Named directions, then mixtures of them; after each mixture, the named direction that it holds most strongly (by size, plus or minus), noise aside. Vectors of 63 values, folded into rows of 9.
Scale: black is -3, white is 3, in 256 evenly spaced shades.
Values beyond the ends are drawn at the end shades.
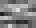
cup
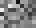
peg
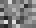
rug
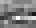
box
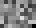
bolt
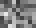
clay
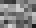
cup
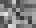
clay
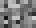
peg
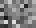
rug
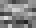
cup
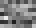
cup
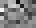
peg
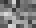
clay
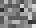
bolt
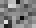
peg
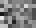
clay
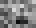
cup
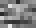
cup
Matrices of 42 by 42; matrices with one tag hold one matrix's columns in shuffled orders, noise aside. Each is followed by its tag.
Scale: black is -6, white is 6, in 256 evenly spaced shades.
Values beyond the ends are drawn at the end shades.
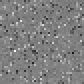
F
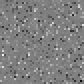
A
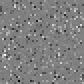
A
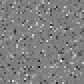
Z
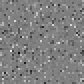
F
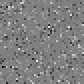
Z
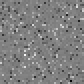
A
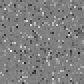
F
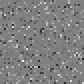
Z
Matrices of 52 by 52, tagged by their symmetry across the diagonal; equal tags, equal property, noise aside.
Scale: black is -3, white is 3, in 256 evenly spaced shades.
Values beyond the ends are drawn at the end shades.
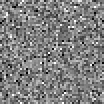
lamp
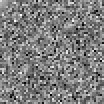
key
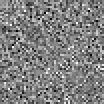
key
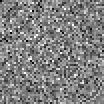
key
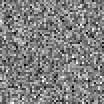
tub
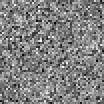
key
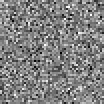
tub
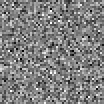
lamp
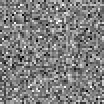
lamp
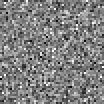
tub
